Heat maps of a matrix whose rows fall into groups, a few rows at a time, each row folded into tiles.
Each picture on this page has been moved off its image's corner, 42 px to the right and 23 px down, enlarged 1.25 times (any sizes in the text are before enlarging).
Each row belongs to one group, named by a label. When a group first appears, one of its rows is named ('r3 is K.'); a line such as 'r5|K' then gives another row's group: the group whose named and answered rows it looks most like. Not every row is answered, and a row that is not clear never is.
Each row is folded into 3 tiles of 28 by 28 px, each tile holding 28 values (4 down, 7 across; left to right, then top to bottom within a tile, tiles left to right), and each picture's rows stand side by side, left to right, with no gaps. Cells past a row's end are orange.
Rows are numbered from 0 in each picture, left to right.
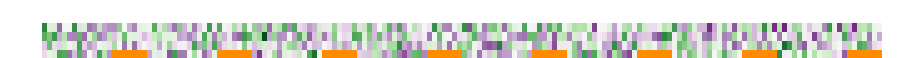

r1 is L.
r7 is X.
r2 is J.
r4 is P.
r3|J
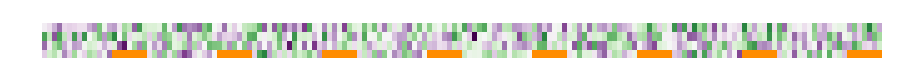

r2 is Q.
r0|Q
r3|L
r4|X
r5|Q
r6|P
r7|P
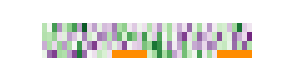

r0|J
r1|X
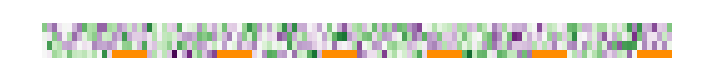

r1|L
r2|J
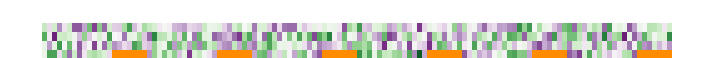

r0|Q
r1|L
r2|Q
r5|J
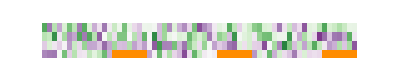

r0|J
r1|Q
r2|L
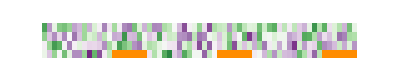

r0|X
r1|X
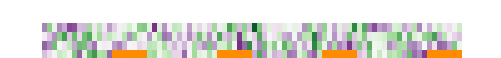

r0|Q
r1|P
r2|L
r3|Q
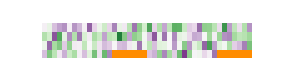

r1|P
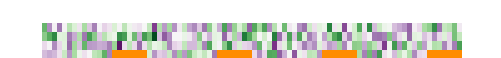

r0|J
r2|J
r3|P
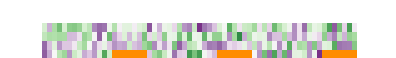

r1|Q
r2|P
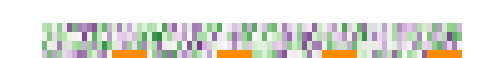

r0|L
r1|L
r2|X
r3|P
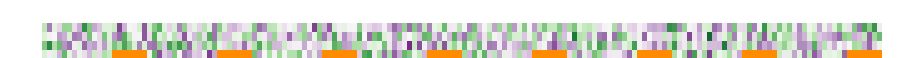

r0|X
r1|L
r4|P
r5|L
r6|P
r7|P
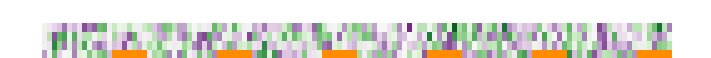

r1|X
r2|Q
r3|P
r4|J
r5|X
